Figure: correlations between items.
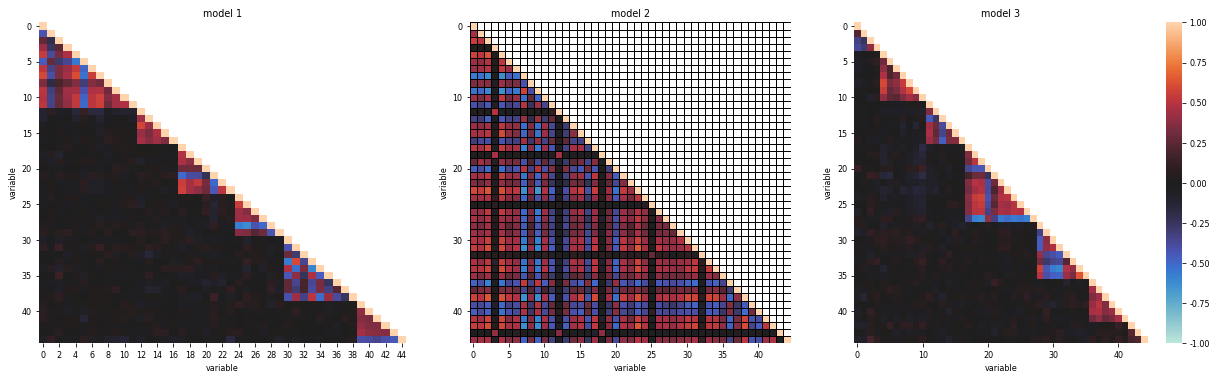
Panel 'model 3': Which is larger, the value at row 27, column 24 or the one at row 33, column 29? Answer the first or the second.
the second
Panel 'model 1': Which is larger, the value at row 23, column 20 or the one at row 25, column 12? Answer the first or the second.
the first
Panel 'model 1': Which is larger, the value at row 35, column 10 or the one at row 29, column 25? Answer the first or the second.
the second
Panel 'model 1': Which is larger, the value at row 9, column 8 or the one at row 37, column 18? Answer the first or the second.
the first
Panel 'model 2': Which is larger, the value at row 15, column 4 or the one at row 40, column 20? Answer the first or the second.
the first
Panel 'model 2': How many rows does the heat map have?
45
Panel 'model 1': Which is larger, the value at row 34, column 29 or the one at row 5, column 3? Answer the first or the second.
the first
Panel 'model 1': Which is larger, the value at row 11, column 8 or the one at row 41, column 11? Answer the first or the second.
the first
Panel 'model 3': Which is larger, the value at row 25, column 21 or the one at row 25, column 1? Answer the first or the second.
the first
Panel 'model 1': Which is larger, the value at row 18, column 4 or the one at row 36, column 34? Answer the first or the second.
the second
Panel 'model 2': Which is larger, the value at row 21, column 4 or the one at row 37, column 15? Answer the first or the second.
the first
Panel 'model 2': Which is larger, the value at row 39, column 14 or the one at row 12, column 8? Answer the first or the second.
the second
